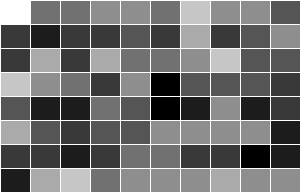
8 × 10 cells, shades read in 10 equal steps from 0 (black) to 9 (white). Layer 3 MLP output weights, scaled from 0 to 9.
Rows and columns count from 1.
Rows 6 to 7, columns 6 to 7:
5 5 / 4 2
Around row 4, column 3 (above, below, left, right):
2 1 5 2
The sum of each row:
51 28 42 34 21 38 20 49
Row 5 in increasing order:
0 1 1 1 1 2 3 3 4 5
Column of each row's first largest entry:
1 7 8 1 8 1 5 3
